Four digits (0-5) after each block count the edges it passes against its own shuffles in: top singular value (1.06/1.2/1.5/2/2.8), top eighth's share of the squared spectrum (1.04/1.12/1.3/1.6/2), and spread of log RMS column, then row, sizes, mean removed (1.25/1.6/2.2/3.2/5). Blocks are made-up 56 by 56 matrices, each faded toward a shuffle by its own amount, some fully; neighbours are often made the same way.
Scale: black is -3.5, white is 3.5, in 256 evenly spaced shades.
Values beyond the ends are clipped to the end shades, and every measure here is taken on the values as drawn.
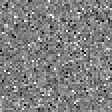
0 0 0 0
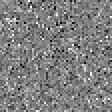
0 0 0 0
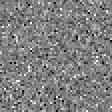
0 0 0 0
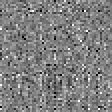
4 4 2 1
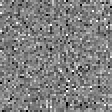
3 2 1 1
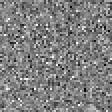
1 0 0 1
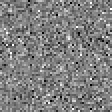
0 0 0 2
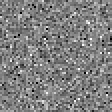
0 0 0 0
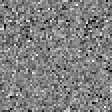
1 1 0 1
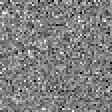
0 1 0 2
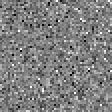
0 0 0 0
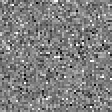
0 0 0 1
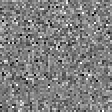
0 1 0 2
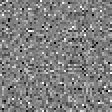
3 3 1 1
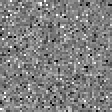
0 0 0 1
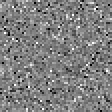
0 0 0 0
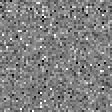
1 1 0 1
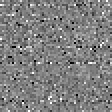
1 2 0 2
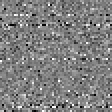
2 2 0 3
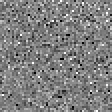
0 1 0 1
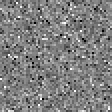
1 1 0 1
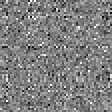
4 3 2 2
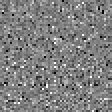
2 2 0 1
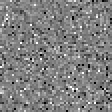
2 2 0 1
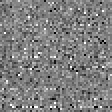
3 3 1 2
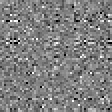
4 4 2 2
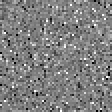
1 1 0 0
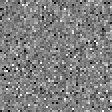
2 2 0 0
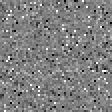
0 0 0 0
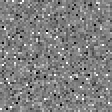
0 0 0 0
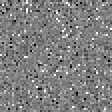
0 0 0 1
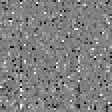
3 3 1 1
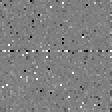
3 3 0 0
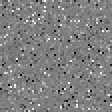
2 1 0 0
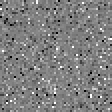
2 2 1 1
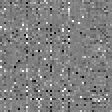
4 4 2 1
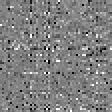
4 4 2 2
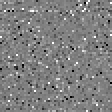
2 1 0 0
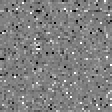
2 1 0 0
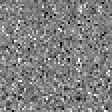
3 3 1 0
